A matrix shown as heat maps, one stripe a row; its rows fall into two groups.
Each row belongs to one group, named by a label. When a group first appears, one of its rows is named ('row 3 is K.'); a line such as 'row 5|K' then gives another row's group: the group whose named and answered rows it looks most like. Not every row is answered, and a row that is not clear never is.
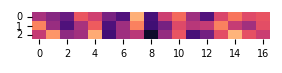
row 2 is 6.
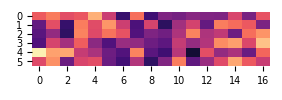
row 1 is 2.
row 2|2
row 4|6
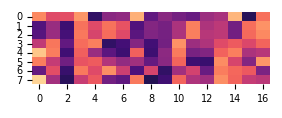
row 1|2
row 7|6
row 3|6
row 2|2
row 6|2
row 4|6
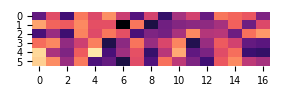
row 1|6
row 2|2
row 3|6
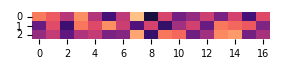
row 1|2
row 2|6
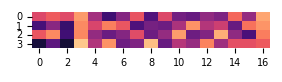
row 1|2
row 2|6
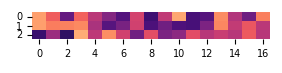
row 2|2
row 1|6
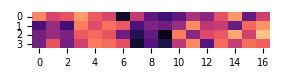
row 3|2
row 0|6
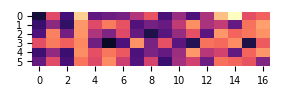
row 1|2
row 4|2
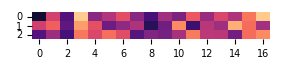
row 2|2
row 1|6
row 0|2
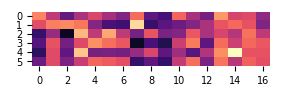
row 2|2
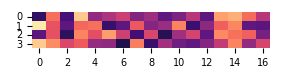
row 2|2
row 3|6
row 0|2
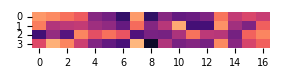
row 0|6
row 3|6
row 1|6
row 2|2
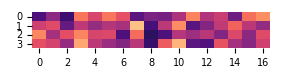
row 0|2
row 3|6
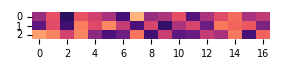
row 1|2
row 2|6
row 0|6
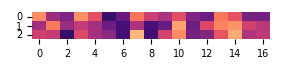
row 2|6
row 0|6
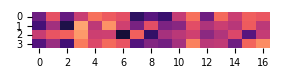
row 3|2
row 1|2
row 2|6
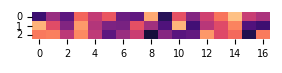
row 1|6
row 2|6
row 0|2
